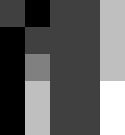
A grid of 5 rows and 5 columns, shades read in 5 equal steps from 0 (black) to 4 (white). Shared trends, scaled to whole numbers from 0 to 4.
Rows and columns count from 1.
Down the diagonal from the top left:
1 1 1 1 4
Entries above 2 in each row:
1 1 1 2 2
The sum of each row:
6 6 7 9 9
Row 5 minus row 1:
-1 3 0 0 1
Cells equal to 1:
12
